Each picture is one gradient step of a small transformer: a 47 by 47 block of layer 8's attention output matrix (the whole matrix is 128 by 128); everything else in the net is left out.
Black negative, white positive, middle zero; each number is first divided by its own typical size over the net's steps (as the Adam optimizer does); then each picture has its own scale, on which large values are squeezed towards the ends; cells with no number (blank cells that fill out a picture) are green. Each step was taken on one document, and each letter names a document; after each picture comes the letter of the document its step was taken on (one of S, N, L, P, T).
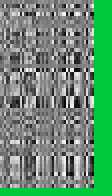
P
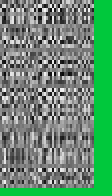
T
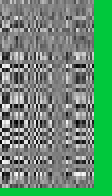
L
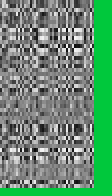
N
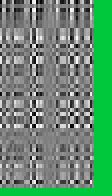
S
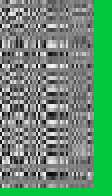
L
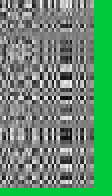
T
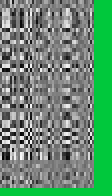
L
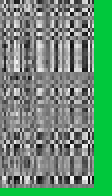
N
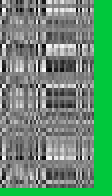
S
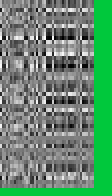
S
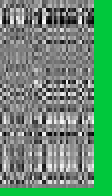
T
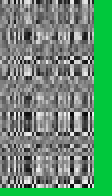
N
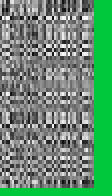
T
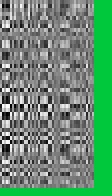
L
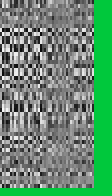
L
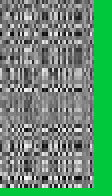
P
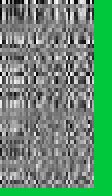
S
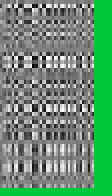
T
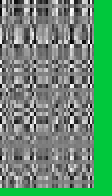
S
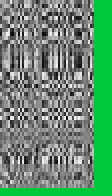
P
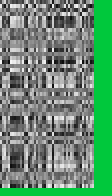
T
